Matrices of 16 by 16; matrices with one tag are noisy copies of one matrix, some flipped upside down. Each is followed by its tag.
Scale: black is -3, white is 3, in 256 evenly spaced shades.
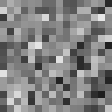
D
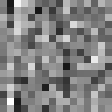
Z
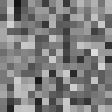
Z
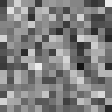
D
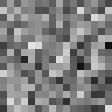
D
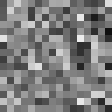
D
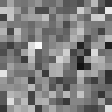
D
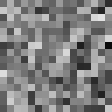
D
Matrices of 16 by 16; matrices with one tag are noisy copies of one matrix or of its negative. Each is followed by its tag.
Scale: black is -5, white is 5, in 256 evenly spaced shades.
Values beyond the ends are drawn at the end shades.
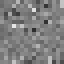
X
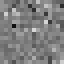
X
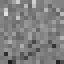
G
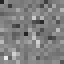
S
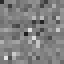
S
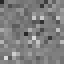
S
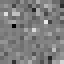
X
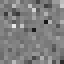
X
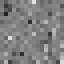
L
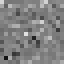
S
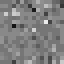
X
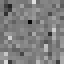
L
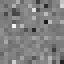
X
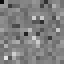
S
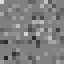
S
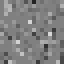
L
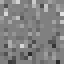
G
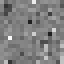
L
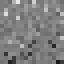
G
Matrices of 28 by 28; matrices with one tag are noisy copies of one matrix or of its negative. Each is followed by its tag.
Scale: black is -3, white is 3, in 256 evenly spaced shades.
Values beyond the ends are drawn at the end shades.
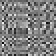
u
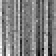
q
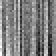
q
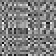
u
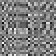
u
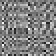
u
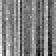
q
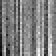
q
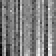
q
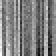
q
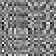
u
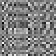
u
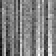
q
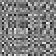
u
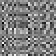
u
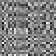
u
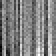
q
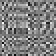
u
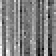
q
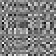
u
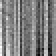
q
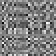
u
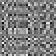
u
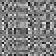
u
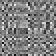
u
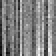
q
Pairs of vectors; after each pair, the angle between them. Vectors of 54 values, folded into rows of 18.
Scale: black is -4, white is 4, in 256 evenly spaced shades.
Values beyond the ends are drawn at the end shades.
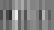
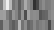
orthogonal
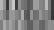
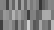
orthogonal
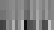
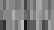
nearly parallel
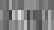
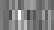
nearly parallel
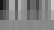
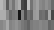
partly opposed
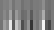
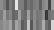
partly aligned
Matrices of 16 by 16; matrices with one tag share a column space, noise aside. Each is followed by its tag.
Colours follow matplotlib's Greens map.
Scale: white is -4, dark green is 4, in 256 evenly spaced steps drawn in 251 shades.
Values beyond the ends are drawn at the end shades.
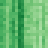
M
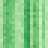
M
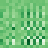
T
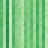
M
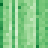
M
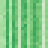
M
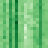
M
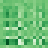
T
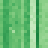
M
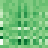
T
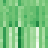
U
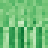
U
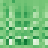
T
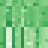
U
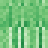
U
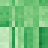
U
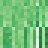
U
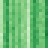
M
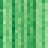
M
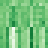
U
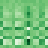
T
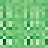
T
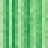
M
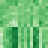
U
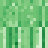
U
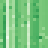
M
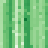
M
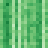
M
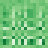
T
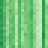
M
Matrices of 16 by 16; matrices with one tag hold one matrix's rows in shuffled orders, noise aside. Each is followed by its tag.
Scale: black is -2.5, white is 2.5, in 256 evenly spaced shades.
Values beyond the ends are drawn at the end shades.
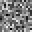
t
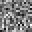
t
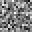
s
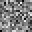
t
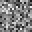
t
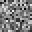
t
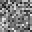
s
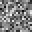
t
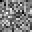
t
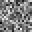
t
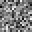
t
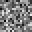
t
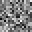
t
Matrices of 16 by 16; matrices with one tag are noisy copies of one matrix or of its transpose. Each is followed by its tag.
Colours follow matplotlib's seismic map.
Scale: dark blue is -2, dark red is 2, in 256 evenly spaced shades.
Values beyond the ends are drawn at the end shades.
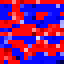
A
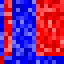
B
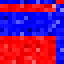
B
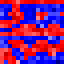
A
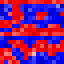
A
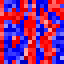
A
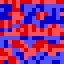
A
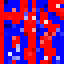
A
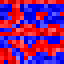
A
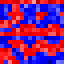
A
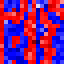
A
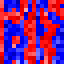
A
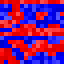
A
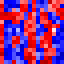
A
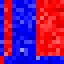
B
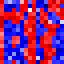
A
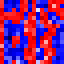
A
